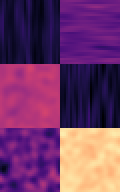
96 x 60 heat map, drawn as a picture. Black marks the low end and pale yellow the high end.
The table splits into 3 rows of 2 panels. Panel 1,1: very low, streaked downward, faint in contrast. Panel 1,2: low, streaked across, faint in contrast. Panel 2,1: middling, blotchy, faint in contrast. Panel 2,2: very low, streaked downward, faint in contrast. Panel 3,1: low, blotchy. Panel 3,2: very high, blotchy, faint in contrast.
